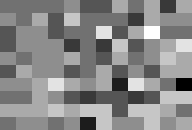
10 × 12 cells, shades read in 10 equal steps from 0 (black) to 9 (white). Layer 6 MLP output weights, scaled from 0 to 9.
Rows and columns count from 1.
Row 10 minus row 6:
1 -1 0 -1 2 -3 1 2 0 4 -1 0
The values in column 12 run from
0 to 8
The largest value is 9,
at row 3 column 10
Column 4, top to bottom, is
4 3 3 5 5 5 8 5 7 4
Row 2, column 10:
6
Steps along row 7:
same up up down down up down up down down down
